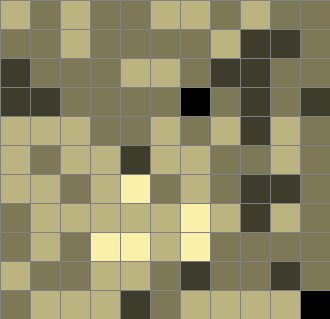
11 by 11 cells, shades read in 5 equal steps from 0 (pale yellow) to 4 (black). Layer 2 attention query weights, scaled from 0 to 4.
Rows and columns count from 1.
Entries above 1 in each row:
6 9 9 11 5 5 6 3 6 8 4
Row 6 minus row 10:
0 0 -1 0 2 -1 -2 0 0 -2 0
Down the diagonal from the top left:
1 2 2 2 2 1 1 1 2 3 4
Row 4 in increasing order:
2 2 2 2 2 2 3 3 3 3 4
